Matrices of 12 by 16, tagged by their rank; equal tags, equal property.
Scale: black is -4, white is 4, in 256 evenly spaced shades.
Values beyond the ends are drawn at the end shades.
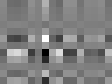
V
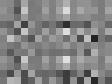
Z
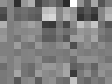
Z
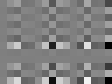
V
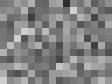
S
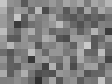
S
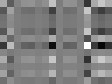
V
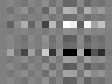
V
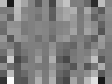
Z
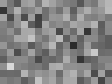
S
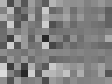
Z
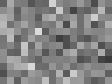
S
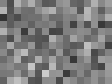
S
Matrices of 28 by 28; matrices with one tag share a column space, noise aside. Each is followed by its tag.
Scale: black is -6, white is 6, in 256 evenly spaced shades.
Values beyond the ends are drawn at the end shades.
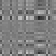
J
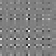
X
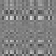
J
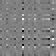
X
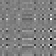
X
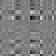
J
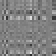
J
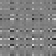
X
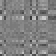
J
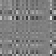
J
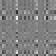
J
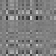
J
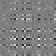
X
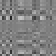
J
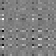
X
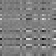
X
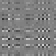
X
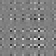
X
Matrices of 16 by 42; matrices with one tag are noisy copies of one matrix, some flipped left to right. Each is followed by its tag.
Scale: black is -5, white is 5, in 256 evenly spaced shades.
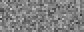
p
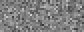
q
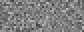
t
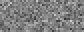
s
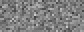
q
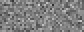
t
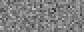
p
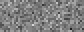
s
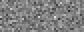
p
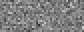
t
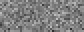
s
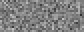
p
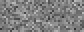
s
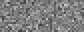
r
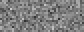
p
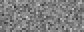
p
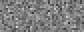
q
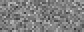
s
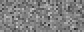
q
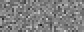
r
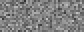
r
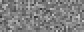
q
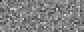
p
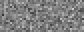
p
